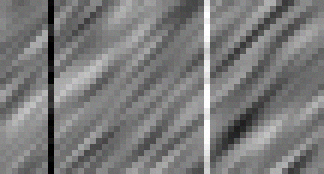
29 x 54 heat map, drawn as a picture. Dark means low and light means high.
Odd lines: columns 9 and 35. Slope: none. Average level on the scale: 50%. Histogram: heavy tails on both sides.
